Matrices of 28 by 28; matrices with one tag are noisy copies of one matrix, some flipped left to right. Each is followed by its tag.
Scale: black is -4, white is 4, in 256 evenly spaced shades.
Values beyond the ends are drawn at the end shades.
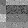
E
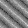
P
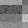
E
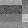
E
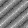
P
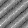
P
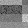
E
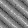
P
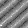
P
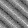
P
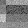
E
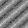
P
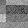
E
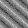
P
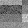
E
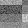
E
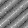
P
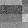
E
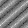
P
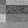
E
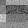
E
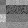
E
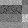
E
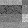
E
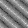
P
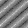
P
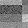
E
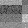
E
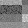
E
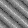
P
